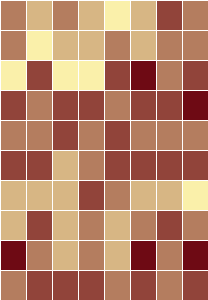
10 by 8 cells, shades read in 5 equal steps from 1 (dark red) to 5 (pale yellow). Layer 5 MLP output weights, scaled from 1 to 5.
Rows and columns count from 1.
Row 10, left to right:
3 2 2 2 3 2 3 2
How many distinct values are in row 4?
3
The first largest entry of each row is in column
5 2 1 2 1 3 8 1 3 1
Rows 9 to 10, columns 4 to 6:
3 4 1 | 2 3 2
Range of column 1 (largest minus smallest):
4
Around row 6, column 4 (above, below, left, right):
3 2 4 2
